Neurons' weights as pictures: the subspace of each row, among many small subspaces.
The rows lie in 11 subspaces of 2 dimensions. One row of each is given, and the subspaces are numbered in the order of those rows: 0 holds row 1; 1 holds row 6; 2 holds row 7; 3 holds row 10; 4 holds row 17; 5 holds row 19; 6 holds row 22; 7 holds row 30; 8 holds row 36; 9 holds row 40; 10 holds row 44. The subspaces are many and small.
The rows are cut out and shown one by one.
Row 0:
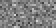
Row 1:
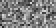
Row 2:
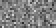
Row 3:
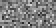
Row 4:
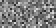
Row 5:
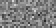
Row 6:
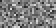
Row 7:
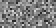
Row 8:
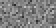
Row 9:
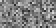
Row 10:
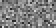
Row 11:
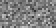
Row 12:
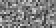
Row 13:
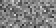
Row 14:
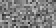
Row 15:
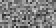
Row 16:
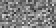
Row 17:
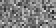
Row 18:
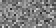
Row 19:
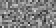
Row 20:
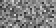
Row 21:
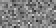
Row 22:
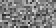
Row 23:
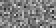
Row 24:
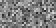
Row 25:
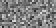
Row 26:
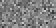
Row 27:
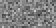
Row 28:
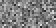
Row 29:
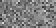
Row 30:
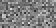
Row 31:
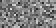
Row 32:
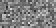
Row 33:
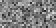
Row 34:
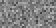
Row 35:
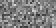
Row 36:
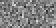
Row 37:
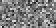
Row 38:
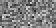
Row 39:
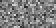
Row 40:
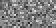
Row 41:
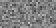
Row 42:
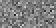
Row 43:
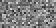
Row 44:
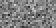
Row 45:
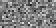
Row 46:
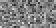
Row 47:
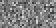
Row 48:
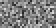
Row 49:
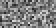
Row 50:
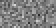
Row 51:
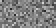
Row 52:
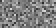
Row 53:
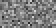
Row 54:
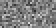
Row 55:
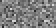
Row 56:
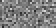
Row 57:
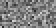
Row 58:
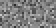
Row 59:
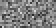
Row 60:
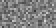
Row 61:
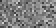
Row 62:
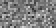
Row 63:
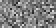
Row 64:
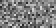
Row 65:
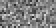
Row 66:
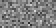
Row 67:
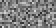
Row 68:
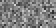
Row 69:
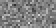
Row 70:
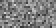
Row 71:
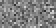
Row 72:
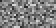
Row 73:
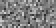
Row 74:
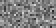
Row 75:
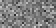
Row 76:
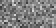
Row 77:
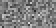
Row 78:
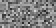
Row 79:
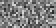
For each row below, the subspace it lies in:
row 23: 4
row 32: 7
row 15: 6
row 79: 8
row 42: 2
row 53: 9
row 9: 0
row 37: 3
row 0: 9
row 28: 4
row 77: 2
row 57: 5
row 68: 4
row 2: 3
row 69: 2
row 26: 4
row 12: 4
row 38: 2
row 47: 8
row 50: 8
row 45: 1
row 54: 2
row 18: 1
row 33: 0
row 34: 8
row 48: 8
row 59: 2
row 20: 10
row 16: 10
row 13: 10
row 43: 7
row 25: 5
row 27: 10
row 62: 10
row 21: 9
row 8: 8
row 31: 1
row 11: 10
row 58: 4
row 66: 1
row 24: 0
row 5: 5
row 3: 1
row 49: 5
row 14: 6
